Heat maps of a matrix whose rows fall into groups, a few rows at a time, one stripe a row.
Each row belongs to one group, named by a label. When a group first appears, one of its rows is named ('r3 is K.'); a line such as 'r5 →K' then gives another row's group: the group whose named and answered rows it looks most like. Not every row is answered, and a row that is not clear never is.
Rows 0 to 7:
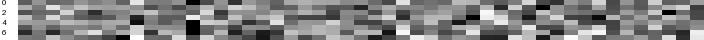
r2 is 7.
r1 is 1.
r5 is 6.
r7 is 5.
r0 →6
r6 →6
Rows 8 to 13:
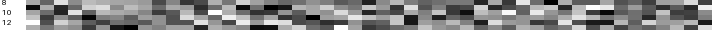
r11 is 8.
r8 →1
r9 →6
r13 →5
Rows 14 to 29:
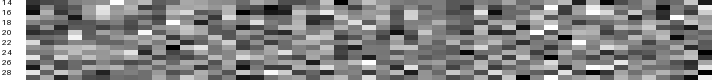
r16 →6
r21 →7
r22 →8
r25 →1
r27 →6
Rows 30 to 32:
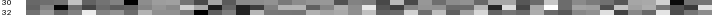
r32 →6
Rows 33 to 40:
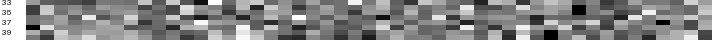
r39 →1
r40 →1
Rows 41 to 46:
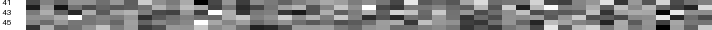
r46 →6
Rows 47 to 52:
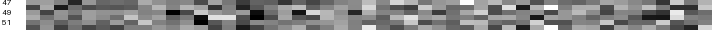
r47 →5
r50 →5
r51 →6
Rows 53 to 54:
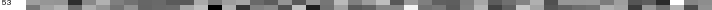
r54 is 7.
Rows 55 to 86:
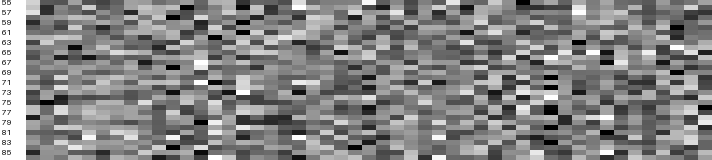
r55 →8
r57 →8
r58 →7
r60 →7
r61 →8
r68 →7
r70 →1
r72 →1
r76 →1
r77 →1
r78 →6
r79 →5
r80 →1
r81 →5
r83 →1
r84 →7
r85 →6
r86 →5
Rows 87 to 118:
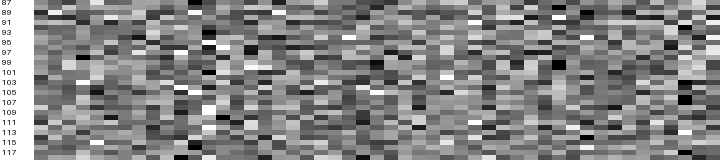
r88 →1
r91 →5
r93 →6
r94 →5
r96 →5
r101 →5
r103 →7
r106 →7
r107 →7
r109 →7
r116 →8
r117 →7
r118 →7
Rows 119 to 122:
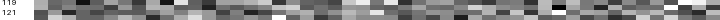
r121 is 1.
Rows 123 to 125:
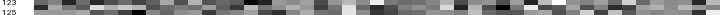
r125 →5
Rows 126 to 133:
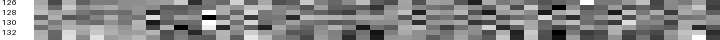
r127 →1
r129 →6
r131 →7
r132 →1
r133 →1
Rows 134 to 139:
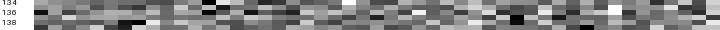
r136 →6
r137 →1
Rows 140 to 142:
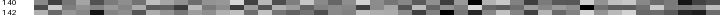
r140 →8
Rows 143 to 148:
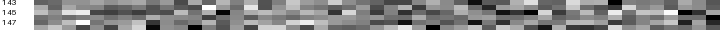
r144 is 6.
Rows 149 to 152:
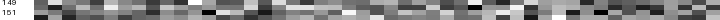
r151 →5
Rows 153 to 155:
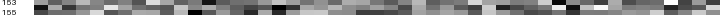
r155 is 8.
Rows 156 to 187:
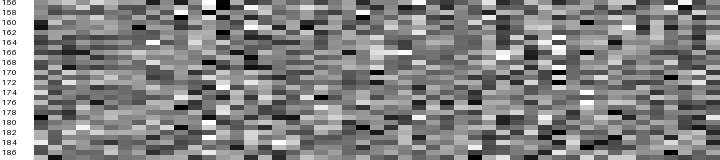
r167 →8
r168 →6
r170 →1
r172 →1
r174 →8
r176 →8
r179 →6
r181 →7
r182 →1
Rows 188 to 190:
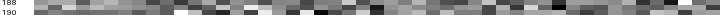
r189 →1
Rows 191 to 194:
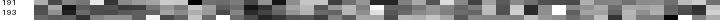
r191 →8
